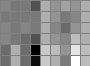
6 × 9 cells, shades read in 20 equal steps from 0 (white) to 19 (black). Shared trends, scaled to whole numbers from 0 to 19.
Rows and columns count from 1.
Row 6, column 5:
4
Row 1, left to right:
9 10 10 13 6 8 7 8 6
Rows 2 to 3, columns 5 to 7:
6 8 10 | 6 9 11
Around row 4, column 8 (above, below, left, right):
8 2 9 6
